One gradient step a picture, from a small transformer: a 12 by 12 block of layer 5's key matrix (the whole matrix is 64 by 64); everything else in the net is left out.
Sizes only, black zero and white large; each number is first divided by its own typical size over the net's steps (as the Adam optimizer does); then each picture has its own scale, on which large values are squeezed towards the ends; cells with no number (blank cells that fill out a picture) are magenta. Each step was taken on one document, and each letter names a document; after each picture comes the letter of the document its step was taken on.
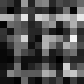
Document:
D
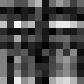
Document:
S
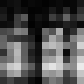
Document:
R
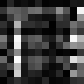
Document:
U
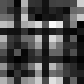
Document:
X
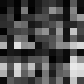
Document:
R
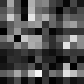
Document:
D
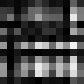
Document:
R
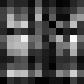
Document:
D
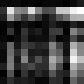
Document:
U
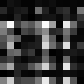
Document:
X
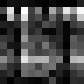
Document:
U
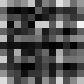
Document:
S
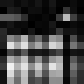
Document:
R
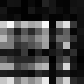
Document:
X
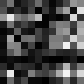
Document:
D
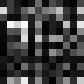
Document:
X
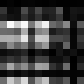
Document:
X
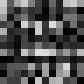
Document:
S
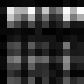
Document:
U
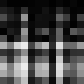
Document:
R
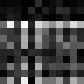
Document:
X
